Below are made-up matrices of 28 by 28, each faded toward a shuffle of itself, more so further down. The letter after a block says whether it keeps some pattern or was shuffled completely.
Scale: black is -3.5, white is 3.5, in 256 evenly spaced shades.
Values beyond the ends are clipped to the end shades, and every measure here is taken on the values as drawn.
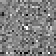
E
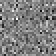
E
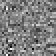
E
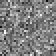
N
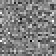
E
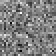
E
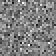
N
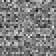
E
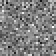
N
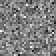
N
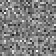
N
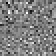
E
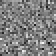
N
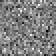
N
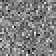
N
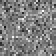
N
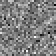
N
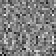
E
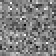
E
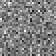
E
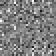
E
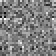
E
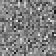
N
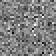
E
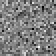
N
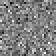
N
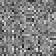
E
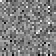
E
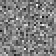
N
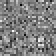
E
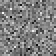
N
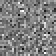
E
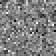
N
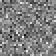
N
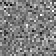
E
